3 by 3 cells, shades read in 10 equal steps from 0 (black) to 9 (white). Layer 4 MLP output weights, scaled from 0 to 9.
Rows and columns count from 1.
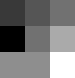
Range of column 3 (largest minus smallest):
5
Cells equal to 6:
1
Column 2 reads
3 4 5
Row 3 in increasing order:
5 5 9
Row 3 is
5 5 9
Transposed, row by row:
2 0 5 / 3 4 5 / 4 6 9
